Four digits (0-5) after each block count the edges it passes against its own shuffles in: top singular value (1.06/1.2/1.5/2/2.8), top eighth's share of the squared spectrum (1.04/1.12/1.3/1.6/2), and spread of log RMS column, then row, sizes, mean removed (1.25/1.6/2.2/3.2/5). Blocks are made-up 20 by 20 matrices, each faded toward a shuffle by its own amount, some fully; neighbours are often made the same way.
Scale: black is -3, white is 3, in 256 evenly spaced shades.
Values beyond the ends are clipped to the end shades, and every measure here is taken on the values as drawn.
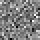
0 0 0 0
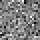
0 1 0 0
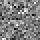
0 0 0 0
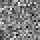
0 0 0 0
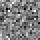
0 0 0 0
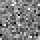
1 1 0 0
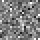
0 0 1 0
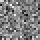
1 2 0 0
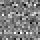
2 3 0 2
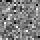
1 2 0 0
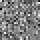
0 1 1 0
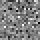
1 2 0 0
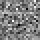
0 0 0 1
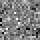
1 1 0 1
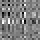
4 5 3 3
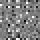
3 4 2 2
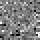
0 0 0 1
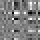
4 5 3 3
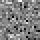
0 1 0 0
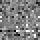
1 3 1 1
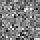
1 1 0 1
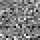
1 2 0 2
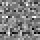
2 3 0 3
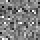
1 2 0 1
